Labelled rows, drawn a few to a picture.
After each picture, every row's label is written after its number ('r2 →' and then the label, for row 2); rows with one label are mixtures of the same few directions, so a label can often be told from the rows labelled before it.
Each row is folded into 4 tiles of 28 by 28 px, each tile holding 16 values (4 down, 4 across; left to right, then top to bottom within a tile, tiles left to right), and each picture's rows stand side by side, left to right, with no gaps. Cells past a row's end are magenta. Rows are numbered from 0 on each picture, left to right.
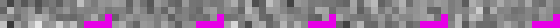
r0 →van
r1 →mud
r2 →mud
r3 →mud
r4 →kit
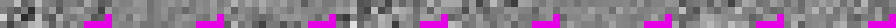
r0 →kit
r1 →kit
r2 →van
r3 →kit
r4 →mud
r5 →kit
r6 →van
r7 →kit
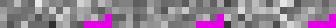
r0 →mud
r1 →kit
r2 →mud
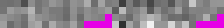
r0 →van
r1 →van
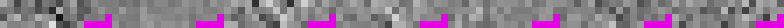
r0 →mud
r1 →van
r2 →mud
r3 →mud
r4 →kit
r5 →mud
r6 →kit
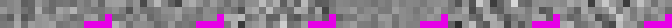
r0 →kit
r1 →mud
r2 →kit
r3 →kit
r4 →mud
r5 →mud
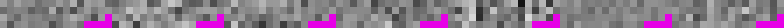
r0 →kit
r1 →mud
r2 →van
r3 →mud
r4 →van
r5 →kit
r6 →kit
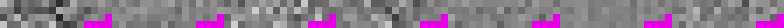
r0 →mud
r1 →van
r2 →kit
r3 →mud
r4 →kit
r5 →van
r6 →van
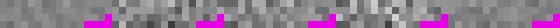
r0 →mud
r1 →van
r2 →mud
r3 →mud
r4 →van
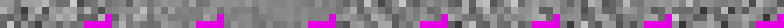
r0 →van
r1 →kit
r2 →van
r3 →mud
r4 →mud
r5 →mud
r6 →kit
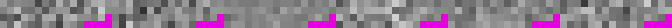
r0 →kit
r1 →kit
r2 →kit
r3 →mud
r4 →van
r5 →van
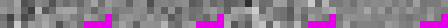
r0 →kit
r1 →mud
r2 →van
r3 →kit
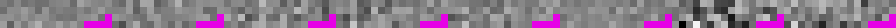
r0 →van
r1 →mud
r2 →kit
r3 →kit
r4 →kit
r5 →kit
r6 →mud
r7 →van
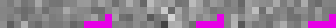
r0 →mud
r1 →mud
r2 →kit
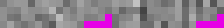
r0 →mud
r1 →van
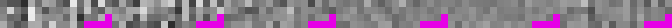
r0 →van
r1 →van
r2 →van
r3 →mud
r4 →van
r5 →van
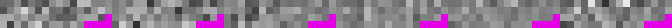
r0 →van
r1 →mud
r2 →kit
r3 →van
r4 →mud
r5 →mud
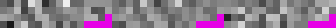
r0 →mud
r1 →mud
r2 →kit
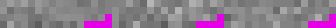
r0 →van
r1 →mud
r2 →kit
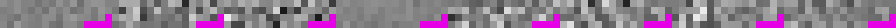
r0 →kit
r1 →van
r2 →kit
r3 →van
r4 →kit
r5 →mud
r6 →kit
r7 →mud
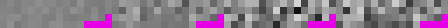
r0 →kit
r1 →van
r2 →kit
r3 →van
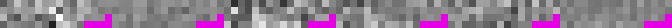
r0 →mud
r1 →kit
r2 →van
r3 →van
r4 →van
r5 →van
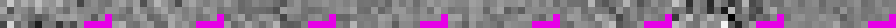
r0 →van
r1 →mud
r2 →mud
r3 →kit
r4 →kit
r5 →mud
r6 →mud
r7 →mud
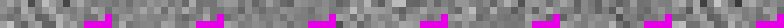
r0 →mud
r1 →kit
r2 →mud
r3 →mud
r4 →van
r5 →mud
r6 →mud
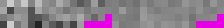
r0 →van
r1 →van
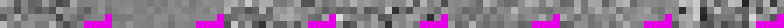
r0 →mud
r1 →kit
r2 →van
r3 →kit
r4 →mud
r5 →mud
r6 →van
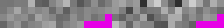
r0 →mud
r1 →mud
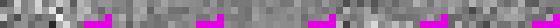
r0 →mud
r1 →kit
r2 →van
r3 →van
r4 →van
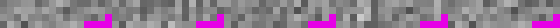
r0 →mud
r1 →van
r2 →kit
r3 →kit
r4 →mud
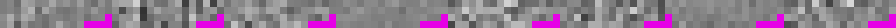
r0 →kit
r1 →van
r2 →mud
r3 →van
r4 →mud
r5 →kit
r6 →van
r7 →mud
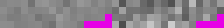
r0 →mud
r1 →van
